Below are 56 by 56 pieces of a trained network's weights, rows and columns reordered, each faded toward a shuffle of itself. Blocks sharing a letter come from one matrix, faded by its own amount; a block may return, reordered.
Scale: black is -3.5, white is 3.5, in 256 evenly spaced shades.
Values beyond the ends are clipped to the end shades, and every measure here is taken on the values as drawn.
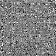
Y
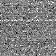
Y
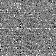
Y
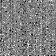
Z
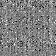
Z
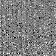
Z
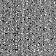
Z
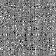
Z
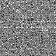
Y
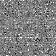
Y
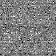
Y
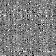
Z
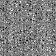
Z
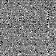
Y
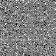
Y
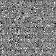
Y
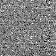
Y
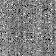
Z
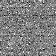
Y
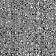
Z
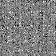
Z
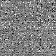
Y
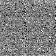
Y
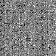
Z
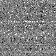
Y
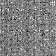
Z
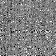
Z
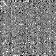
Z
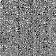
Z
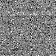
Y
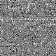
Y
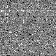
Y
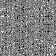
Z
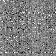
Z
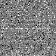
Y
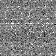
Y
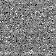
Y
